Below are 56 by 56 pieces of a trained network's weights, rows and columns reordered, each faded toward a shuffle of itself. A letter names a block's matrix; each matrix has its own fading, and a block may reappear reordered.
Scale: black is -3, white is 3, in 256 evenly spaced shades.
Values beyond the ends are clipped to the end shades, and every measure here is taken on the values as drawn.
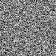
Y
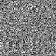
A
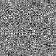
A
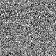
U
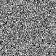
Y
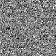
U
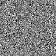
U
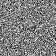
Y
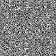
A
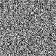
Y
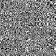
A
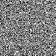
U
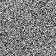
Y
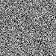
Y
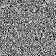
Y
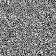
U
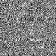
U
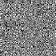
A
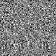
A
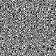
A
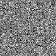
U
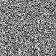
Y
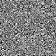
U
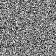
Y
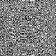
A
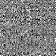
A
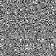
A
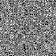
A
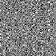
A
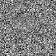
U
